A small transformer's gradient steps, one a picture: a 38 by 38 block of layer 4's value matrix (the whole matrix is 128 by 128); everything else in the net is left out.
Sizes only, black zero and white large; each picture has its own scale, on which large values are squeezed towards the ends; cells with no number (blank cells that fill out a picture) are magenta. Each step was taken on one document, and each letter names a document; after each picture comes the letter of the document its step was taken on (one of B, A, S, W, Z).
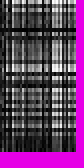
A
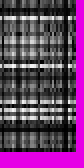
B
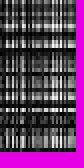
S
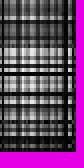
B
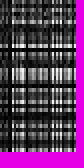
A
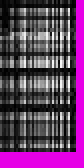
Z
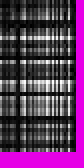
Z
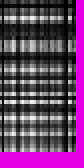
B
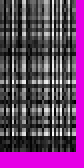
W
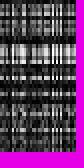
W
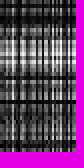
S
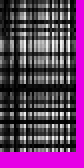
Z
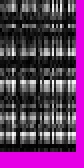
S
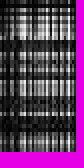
Z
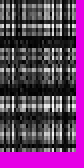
W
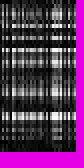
A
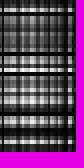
B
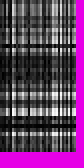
S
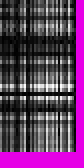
Z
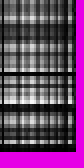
B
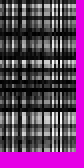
A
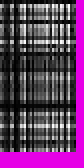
Z
